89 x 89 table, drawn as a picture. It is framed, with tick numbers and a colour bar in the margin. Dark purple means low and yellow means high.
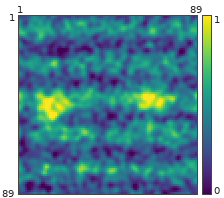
No overall slope runs across the table. Horizontal stripes repeat 5 times down the table. There is no seam. Overall the values sit about 40% of the way up the scale. There are two bumps.
